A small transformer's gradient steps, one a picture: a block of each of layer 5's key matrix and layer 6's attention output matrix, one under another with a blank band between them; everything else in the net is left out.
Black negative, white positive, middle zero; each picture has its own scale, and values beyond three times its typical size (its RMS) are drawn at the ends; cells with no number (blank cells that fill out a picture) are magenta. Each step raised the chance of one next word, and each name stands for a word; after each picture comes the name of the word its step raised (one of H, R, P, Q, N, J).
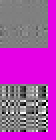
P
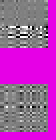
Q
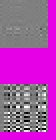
Q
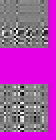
Q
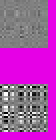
Q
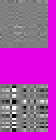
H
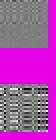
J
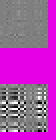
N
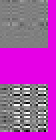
J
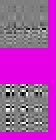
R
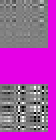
Q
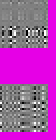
N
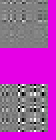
R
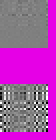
N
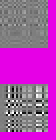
P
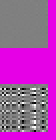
J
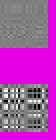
H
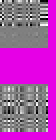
P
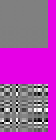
R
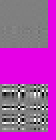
R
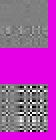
Q
